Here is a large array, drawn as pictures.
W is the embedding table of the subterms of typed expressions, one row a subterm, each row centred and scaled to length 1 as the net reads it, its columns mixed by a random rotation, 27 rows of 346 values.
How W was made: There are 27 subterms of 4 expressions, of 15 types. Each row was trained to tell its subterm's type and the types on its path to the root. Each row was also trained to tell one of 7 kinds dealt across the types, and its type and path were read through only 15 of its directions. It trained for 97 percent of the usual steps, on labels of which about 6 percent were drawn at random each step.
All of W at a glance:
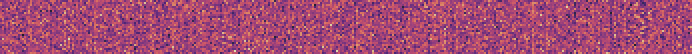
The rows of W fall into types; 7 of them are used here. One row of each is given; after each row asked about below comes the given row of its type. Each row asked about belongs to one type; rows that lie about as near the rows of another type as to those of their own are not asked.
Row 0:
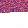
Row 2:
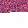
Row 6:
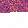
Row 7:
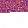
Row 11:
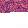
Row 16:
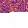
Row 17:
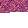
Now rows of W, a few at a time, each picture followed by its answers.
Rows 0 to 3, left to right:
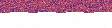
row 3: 2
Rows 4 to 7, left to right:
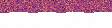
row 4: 0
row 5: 7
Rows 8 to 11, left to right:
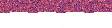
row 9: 6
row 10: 16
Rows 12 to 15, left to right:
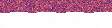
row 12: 7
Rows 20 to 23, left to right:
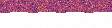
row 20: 11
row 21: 6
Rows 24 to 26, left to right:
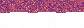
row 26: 0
